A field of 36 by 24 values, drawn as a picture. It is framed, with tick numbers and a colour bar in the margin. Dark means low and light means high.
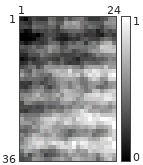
The field climbs toward the bottom right. The top left is the ninth with the lowest average. The grain runs across in streaks. Stripes running across repeat 6 times from top to bottom. The bottom right is the ninth with the highest average.
